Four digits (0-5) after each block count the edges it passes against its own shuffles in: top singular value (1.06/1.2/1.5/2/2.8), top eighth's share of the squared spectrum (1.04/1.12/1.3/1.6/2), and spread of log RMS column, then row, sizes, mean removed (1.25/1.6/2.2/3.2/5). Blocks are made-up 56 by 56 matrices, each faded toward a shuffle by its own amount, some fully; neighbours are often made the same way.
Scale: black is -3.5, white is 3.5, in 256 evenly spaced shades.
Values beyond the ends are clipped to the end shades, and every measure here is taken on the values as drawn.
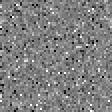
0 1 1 0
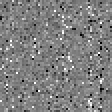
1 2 2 0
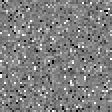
0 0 0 0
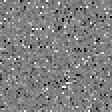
0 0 0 0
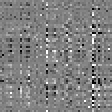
4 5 3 2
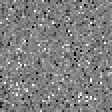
2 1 0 0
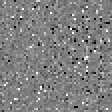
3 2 0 0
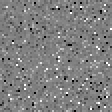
0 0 0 0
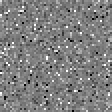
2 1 0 0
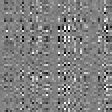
5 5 4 3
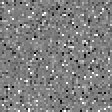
0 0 0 0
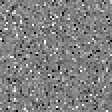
2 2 0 0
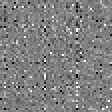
4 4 2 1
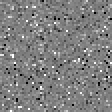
1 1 0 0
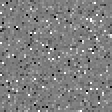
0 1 0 0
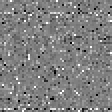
3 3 0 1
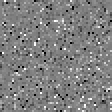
0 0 0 0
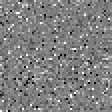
2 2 0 0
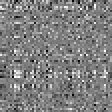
4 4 2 3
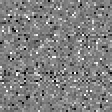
3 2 0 1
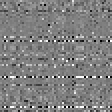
5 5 2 3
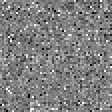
3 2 0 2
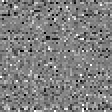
3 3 0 2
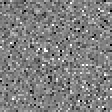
1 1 0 0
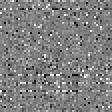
3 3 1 2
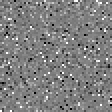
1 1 0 0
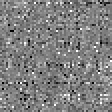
3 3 1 2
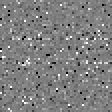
3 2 0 1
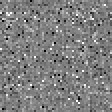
2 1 0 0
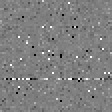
3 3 0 1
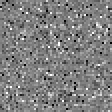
2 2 0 1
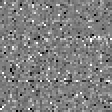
2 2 0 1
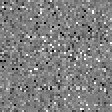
2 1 0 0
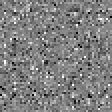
3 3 2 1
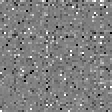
3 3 1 1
